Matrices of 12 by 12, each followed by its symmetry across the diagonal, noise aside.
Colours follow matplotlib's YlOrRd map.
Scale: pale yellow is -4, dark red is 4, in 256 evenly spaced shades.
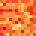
neither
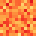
antisymmetric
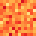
antisymmetric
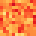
antisymmetric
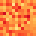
antisymmetric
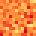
antisymmetric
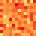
antisymmetric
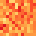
neither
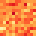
neither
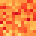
neither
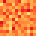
antisymmetric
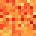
neither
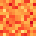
antisymmetric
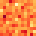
antisymmetric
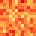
neither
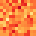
antisymmetric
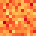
neither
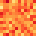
antisymmetric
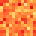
neither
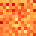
neither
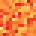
antisymmetric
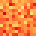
neither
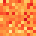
neither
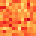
antisymmetric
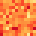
antisymmetric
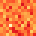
neither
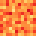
antisymmetric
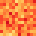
neither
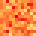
neither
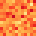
neither
